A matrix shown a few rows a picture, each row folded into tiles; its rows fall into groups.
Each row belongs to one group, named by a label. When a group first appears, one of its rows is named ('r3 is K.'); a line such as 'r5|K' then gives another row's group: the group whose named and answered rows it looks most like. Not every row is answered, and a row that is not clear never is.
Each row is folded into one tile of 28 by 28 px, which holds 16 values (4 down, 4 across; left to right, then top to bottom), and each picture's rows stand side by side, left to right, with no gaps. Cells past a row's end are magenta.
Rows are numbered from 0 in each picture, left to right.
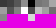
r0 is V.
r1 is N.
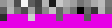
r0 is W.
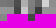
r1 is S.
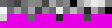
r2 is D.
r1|D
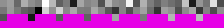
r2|D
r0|W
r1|S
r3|W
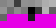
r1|S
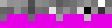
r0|S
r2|V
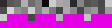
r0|N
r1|D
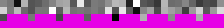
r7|V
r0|D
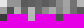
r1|V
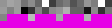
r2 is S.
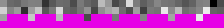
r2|V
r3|S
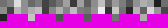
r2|D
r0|S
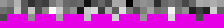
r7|S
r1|V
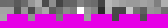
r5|W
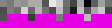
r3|N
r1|W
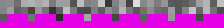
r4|W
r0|W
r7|W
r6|V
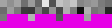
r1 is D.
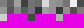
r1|S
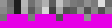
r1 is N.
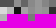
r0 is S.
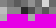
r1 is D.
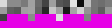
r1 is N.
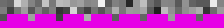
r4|D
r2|S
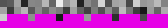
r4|W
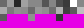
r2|S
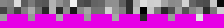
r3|V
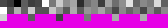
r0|V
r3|D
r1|S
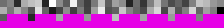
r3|N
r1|W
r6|V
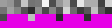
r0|W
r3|W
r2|W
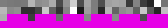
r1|S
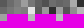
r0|N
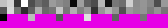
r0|W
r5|D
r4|S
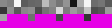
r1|S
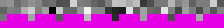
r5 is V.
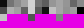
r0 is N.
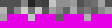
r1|N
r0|V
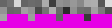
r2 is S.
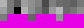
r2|V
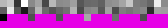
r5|S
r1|W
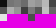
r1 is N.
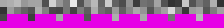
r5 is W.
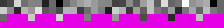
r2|N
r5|W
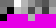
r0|S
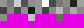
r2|D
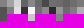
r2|V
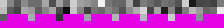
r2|S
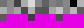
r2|D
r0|D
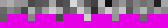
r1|V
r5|D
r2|S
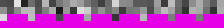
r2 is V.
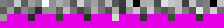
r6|W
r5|W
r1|S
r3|W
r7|D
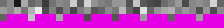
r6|D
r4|W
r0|D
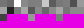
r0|S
